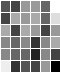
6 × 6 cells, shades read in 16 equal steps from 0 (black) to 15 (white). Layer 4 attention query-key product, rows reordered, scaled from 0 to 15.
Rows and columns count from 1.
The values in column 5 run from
4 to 9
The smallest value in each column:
4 3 5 2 4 0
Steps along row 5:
down same down up down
